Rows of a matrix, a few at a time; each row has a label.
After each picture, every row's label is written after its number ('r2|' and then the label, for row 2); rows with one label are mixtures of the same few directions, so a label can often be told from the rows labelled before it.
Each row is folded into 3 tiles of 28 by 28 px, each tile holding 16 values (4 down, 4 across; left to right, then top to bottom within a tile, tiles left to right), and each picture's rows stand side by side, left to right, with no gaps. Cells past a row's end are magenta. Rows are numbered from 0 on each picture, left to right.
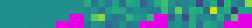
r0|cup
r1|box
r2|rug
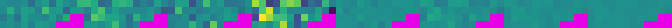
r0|rug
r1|cup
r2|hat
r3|cup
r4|hat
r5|cup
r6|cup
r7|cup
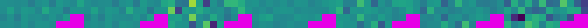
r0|rug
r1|rug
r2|hat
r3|box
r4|hat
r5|hat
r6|box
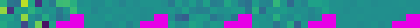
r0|hat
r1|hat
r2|box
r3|hat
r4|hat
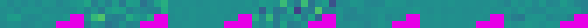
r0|box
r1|box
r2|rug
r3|rug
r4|cup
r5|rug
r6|box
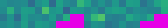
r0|rug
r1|box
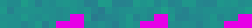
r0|hat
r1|cup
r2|cup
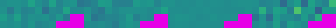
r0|rug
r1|cup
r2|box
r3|rug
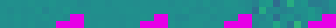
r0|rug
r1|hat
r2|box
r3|hat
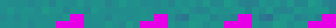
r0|rug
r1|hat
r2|box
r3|box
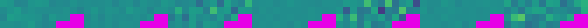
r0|cup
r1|rug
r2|rug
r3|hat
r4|rug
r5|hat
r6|box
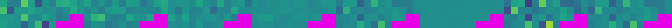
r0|hat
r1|box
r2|rug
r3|box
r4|hat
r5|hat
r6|hat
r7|hat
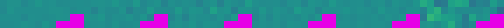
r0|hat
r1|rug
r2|rug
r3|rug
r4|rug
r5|cup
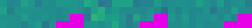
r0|hat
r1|cup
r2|rug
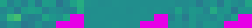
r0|box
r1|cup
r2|rug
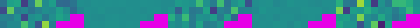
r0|hat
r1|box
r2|rug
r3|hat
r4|hat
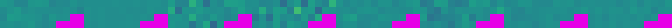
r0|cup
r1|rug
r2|hat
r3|rug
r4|box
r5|cup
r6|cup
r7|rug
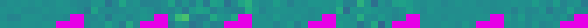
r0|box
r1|hat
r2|box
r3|hat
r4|hat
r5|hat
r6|rug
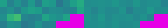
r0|box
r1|rug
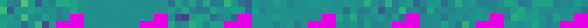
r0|hat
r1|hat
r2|box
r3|hat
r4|rug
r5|hat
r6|cup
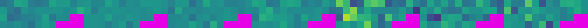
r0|cup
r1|hat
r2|hat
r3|cup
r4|cup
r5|box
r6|hat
